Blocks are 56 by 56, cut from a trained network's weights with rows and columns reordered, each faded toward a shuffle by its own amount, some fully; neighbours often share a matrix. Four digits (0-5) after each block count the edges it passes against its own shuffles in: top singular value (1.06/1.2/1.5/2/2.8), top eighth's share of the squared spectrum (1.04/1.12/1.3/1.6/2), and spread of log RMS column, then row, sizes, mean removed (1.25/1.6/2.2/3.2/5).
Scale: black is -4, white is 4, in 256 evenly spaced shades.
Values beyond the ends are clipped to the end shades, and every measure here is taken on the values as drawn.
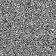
0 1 0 0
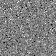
0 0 0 0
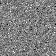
1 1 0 0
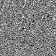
2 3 2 0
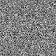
1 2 0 2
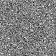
1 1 0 0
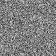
1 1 0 0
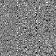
3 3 3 1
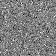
0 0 0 0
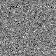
1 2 0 1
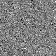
0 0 0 0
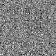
2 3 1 2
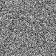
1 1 0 0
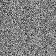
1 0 0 0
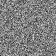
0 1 0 0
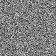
1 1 0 0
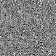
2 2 1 0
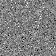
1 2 0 0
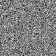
1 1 0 0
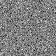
0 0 0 0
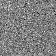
0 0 0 0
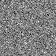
0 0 0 0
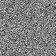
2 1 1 0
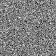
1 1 0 0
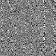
3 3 3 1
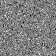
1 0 0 0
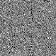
3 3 2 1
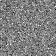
0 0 0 0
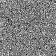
1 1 0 1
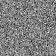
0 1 0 0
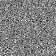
1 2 0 2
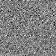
2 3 0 2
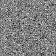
2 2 1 0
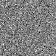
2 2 0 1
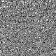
2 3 0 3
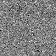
1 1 0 0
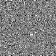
2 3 0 2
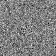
0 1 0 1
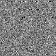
1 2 0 2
